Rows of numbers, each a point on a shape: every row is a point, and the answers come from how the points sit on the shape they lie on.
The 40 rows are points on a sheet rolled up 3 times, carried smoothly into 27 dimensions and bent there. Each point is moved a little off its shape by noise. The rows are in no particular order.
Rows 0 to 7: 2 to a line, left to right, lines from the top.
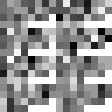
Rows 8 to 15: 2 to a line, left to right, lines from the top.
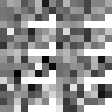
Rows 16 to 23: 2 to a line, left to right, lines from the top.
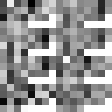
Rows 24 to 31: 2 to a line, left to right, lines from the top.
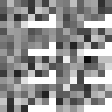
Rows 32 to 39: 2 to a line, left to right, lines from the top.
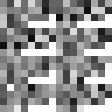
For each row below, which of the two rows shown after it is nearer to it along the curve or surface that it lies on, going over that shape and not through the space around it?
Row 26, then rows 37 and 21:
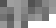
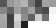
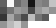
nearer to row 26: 21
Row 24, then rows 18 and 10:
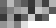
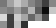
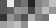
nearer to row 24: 10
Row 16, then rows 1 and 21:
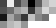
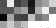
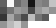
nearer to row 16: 1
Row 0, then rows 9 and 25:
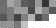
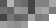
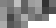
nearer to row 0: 9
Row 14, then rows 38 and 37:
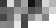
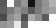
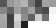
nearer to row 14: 37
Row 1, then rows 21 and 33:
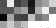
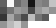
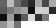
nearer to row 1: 33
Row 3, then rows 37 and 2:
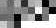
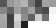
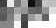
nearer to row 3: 2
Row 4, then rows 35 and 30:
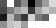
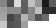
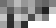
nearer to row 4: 30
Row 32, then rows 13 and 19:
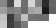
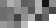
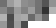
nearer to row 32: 19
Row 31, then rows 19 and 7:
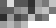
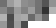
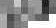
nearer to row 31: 19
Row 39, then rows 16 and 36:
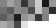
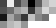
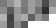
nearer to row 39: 36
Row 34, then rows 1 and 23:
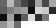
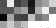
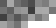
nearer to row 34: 1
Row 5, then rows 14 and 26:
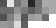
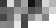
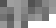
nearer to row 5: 26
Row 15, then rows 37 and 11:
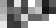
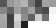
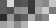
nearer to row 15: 37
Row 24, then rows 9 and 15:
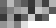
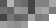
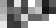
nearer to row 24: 9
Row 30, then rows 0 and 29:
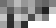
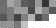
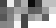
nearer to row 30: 29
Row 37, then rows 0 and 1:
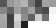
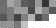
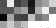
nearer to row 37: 1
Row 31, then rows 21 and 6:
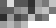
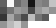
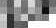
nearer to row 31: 21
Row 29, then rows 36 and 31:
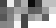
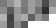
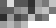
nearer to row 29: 31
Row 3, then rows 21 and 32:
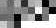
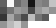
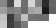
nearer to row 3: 32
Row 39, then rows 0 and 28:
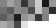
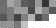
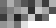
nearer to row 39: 28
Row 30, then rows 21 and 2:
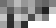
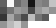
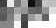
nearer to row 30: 2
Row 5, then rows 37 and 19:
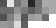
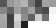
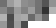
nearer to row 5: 19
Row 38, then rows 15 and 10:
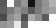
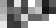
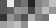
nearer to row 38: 10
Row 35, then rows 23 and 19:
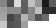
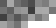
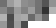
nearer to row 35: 19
